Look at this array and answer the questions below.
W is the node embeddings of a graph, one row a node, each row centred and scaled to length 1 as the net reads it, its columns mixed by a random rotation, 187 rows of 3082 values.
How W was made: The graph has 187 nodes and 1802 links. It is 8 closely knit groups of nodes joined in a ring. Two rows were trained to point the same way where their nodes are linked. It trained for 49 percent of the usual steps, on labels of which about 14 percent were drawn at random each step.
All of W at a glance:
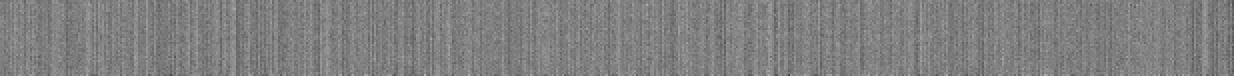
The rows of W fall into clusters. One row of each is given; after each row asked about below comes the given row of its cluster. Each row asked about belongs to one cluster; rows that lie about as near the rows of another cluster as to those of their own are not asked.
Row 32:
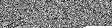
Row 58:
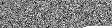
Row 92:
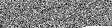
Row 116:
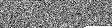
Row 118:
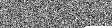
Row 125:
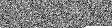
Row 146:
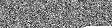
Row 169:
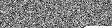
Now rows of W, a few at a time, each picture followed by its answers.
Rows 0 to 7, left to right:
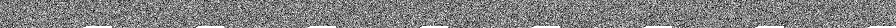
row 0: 32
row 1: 169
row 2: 125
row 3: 169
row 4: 58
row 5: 92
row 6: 32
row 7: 92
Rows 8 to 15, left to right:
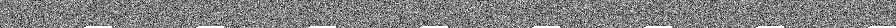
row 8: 116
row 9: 169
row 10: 32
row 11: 146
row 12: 116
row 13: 116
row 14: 116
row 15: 116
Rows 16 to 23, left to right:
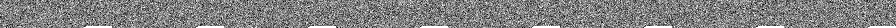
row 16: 32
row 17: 169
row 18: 118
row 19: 116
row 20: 125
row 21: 169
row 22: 116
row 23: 146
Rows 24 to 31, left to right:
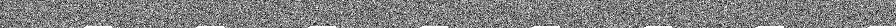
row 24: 58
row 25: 32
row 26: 125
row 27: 125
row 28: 146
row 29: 116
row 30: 146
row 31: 58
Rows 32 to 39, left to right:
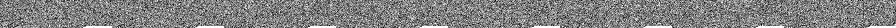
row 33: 32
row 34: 116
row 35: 58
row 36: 32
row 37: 58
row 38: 116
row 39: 32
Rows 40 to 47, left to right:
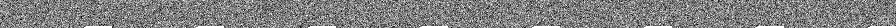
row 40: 169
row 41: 92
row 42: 116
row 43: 146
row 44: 125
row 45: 118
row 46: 32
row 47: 116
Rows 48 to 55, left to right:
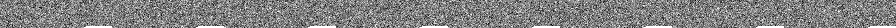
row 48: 32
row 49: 116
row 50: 118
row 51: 92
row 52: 125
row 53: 92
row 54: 118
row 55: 118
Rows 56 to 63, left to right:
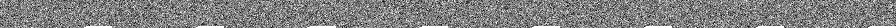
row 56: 118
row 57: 125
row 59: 32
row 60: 118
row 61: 169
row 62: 116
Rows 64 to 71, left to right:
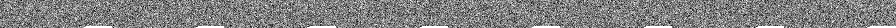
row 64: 58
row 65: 32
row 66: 146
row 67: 116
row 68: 125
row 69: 118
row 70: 116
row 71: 58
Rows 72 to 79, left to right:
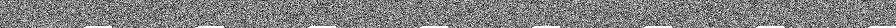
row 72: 116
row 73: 92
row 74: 116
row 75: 118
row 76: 125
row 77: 146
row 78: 125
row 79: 146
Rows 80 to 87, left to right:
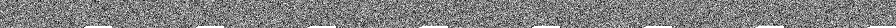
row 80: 169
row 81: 125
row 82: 146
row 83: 58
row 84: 169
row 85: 92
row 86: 58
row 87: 92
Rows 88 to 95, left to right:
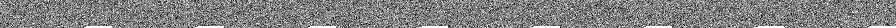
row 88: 169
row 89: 146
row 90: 169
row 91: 32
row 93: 92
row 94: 92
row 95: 125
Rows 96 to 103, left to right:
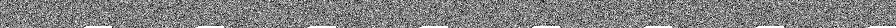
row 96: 169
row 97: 92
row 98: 32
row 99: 32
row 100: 169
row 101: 116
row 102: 32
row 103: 92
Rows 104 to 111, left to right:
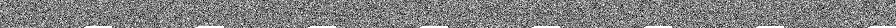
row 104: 169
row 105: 58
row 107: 125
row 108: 116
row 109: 125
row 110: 146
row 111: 125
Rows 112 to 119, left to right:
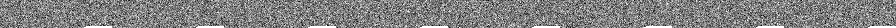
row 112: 118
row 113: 169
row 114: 118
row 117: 32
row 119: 169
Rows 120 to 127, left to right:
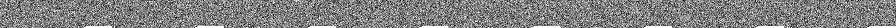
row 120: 118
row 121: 58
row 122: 116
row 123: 32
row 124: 146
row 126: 146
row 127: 32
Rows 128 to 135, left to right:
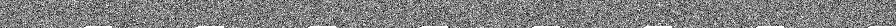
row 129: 32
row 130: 169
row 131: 146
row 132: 116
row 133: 58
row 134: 169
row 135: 169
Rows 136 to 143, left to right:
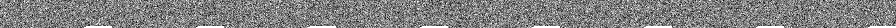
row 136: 118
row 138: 146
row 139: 116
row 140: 58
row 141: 58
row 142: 118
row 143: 32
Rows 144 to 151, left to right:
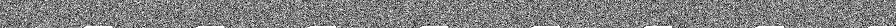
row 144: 58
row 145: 146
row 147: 118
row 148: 146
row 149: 169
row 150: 32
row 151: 118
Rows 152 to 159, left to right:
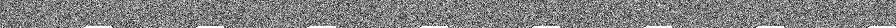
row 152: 58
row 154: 58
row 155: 58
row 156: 169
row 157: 58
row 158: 169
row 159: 116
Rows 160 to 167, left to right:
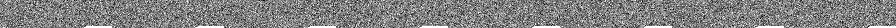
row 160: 32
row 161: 58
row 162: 116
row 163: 58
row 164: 169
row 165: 125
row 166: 92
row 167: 169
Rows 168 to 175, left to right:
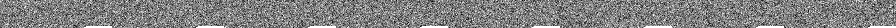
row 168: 116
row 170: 118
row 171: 169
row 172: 32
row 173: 58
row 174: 125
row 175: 116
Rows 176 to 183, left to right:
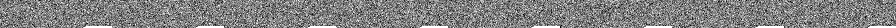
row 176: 32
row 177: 125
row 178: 116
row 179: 125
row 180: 58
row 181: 92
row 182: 32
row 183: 169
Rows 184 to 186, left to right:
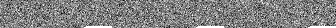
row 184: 125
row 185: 125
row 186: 125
